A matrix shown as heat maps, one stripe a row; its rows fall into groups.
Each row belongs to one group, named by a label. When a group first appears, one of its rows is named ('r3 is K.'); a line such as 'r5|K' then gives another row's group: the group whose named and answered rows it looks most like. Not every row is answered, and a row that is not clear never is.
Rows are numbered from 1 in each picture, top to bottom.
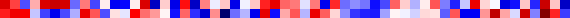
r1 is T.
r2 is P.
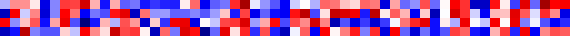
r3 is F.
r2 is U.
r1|U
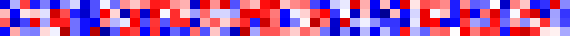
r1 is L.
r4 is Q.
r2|F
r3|F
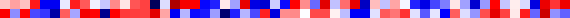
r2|P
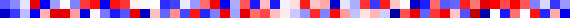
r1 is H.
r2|Q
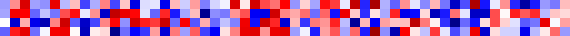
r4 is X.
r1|X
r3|F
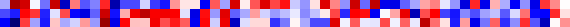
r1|X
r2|L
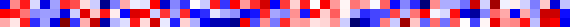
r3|P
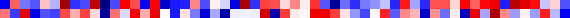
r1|Q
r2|P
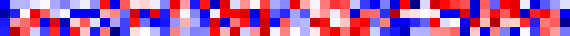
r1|L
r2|F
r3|H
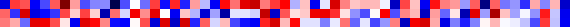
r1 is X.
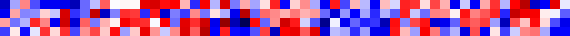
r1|L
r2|Q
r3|T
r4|T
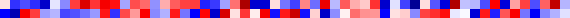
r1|U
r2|L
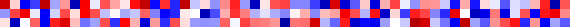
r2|U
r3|F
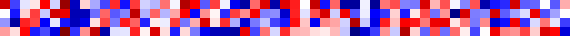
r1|T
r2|F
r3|L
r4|P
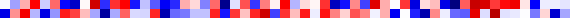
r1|H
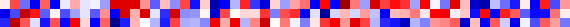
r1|U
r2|L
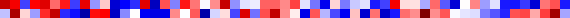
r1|T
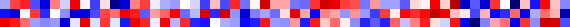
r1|X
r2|L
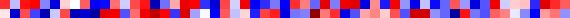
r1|U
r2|F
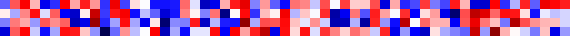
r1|U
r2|H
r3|Q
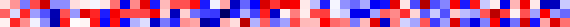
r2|P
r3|U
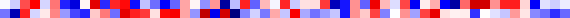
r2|L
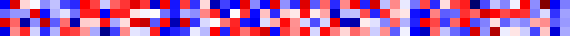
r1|U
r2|H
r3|T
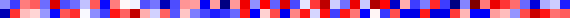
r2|U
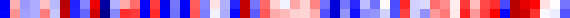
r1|Q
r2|Q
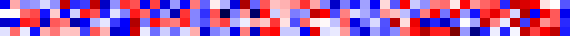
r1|Q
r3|F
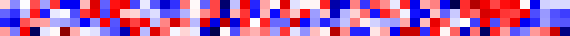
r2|H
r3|L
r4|P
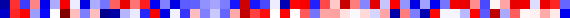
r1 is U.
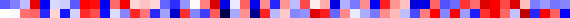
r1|H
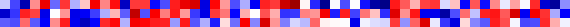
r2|F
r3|F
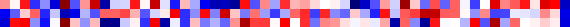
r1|P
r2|L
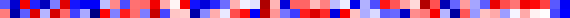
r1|F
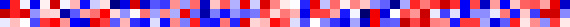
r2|P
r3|Q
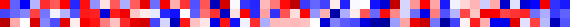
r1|T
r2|H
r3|T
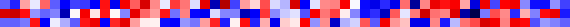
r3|H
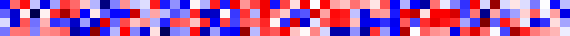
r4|Q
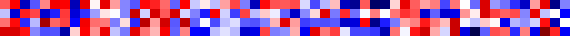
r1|T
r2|F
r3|T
